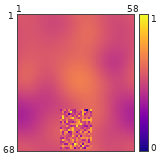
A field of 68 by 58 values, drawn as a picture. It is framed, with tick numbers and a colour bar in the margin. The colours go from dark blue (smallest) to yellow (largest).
Roughest part: bottom middle. Odd patch: rougher, in the bottom middle. Ninth with the highest average: centre.
